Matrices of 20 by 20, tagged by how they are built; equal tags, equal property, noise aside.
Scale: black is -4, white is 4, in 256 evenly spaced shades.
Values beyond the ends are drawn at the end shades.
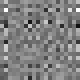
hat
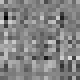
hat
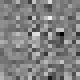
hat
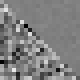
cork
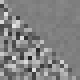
cork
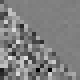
cork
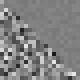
cork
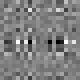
hat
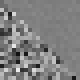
cork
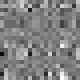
hat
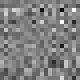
hat
